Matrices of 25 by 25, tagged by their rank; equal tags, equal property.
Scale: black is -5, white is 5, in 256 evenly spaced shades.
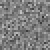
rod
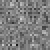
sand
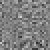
sand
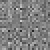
sand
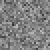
rod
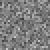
rod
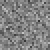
rod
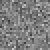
rod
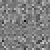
sand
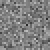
rod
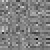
sand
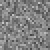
rod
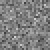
rod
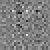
sand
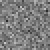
rod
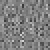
sand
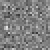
sand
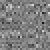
sand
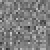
sand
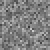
rod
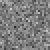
rod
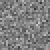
rod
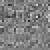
sand
